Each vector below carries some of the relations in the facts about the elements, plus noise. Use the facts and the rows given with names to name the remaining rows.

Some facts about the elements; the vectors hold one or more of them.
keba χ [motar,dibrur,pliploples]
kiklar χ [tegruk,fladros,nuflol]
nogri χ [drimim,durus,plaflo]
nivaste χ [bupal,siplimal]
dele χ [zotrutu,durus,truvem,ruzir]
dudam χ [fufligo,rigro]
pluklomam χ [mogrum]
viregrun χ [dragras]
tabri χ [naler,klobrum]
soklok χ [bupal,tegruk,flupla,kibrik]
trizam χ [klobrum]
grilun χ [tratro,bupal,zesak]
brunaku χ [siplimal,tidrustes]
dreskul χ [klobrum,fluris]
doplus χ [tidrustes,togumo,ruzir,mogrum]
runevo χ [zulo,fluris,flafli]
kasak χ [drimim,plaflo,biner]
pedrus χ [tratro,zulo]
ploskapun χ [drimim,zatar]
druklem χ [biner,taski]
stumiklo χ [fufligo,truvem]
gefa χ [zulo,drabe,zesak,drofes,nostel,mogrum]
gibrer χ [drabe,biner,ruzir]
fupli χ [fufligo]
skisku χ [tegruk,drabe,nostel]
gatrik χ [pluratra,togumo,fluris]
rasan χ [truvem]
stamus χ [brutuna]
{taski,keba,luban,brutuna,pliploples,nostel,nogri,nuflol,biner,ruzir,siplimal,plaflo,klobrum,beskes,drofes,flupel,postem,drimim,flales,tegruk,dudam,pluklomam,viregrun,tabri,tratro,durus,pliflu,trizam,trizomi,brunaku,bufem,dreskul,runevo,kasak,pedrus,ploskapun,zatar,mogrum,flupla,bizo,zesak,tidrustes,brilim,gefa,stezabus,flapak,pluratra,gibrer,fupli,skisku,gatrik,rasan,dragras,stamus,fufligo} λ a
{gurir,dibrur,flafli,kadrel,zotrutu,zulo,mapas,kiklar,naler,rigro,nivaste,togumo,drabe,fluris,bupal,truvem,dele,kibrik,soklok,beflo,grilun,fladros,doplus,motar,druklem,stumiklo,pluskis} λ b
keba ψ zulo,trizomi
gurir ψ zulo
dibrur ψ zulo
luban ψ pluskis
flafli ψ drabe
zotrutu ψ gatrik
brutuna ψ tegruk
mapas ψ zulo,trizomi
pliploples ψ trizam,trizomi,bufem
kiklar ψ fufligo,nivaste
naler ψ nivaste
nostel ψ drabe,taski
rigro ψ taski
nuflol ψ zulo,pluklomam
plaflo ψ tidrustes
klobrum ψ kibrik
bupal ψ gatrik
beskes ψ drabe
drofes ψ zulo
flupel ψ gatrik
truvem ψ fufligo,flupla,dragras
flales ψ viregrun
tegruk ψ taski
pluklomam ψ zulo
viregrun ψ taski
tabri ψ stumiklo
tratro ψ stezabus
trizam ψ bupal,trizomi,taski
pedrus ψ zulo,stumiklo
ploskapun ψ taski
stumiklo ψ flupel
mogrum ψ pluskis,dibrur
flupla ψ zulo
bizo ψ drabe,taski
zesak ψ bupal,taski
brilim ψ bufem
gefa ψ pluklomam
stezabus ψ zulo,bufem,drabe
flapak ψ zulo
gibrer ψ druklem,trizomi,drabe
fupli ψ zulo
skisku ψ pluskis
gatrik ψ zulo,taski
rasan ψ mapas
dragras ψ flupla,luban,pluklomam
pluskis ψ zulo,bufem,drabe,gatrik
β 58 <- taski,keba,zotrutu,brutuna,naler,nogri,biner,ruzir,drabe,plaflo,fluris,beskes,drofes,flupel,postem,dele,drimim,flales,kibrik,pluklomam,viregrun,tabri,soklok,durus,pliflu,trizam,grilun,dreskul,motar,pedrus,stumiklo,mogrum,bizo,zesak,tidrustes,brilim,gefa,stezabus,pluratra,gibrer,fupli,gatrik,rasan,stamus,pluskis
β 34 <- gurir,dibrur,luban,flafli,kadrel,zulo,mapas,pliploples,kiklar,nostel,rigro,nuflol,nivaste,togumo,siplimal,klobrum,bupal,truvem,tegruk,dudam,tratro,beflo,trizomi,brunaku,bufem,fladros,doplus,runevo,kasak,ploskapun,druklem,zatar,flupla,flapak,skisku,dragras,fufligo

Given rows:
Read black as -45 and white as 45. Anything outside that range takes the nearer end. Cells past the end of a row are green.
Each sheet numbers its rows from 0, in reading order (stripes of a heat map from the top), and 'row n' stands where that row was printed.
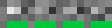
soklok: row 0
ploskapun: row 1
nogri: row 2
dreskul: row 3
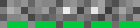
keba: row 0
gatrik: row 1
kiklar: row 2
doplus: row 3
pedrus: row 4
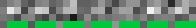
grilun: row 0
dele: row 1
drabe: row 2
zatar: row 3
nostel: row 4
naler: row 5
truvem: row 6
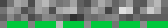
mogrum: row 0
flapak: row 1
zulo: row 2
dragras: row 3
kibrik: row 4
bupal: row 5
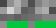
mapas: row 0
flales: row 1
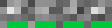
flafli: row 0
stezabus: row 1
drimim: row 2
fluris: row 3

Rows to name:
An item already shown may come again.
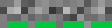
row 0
tidrustes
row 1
ploskapun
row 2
dreskul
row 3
tegruk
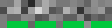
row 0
tidrustes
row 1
truvem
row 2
runevo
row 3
gatrik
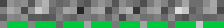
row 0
keba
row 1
bupal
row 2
kasak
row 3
luban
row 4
dudam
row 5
luban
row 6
motar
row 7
bufem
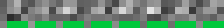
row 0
fufligo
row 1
tegruk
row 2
druklem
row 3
biner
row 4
mapas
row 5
nivaste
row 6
plaflo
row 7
beskes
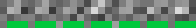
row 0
siplimal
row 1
siplimal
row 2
viregrun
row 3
rigro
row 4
flupel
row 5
klobrum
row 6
nivaste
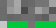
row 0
bufem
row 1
tabri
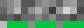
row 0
taski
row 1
skisku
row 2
druklem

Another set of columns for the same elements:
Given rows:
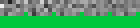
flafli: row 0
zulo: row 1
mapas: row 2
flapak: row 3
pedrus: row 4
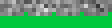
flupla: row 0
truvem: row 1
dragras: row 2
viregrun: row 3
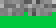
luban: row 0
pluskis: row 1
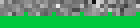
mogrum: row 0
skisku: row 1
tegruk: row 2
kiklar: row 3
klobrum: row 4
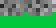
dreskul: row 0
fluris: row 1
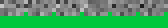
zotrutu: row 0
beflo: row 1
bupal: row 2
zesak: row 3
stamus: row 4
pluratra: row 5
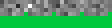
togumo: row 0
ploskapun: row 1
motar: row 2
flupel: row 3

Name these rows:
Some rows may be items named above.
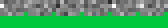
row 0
nostel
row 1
keba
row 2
motar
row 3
dudam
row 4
nostel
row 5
pliploples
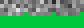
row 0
truvem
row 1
fufligo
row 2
trizam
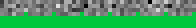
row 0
doplus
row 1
flupel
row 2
taski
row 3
kibrik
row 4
tidrustes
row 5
naler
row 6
tidrustes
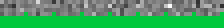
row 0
tabri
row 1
zatar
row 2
gatrik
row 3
tratro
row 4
klobrum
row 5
tratro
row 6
nostel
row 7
dele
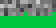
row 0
drabe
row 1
nogri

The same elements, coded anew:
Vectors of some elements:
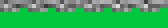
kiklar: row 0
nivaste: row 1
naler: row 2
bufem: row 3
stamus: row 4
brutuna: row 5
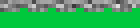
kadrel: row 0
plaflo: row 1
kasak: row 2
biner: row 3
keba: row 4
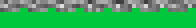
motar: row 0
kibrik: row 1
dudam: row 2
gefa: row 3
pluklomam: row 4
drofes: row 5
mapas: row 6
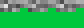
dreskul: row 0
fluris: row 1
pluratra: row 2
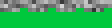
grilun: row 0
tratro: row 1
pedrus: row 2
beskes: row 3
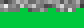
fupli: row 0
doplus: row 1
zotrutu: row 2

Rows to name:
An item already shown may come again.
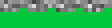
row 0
naler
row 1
keba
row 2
dele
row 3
tabri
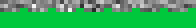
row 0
doplus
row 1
stumiklo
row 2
flupel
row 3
nostel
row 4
keba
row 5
drabe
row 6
druklem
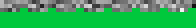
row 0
flafli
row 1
rigro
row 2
zulo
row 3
taski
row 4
zulo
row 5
keba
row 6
bupal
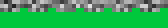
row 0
tegruk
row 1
luban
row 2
flupla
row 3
tabri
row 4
skisku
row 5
ploskapun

